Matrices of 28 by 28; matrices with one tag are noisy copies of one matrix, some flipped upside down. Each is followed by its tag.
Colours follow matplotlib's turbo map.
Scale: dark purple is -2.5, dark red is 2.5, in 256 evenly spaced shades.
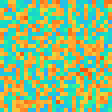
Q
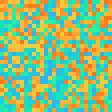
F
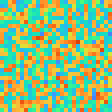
Q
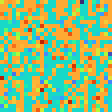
F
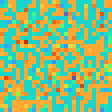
Q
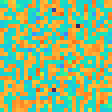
Q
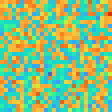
F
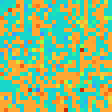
F
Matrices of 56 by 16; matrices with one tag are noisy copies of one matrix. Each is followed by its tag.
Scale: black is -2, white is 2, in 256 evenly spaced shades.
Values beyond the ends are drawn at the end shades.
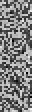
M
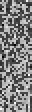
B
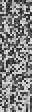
B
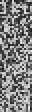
B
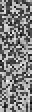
B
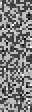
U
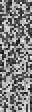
B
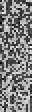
B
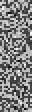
M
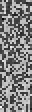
B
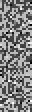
U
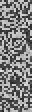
M
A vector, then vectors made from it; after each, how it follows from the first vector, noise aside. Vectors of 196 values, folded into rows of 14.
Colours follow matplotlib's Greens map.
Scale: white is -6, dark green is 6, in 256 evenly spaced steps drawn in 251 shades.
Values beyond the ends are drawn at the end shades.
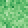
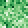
scaled up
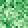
scaled up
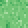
partly zeroed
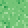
partly zeroed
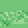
partly zeroed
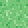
partly zeroed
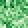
scaled up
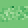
partly zeroed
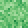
reversed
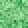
reversed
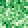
scaled up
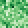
scaled up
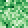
scaled up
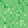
partly zeroed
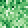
scaled up
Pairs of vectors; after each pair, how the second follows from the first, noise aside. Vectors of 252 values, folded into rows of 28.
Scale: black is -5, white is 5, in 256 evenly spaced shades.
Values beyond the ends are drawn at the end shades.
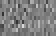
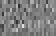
copied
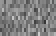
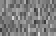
copied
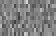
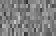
negated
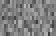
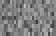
copied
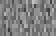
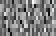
scaled up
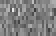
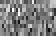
scaled up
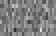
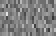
shuffled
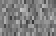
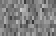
copied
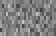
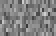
shuffled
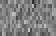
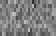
copied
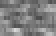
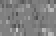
partly zeroed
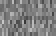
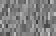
shuffled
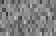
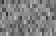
copied
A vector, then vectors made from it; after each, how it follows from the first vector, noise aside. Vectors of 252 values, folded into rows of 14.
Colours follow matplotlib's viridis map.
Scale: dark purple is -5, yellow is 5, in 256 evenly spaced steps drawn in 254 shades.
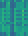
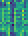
scaled up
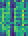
scaled up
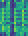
scaled up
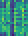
scaled up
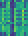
scaled up
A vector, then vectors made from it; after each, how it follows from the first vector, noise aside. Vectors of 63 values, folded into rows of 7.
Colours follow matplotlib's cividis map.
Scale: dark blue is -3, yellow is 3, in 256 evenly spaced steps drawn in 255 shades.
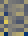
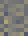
shrunk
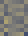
shrunk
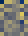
reversed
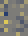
partly zeroed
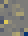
partly zeroed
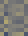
shrunk
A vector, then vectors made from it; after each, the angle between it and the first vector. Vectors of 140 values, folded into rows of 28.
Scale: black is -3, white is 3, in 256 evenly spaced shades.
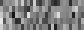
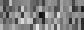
orthogonal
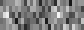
partly aligned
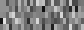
partly opposed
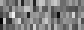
nearly opposite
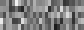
partly aligned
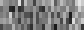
orthogonal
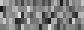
orthogonal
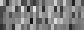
orthogonal
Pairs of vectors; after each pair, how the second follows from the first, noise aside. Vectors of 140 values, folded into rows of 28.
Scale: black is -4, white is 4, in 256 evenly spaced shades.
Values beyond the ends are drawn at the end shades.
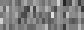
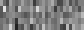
wrapped around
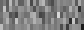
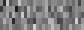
wrapped around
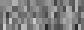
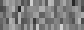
wrapped around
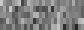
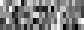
scaled up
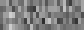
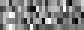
scaled up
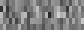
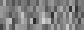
wrapped around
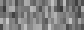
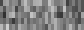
wrapped around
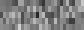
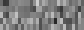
wrapped around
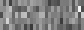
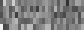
wrapped around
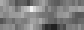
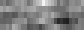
wrapped around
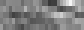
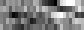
scaled up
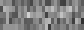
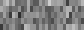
wrapped around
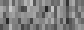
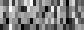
scaled up
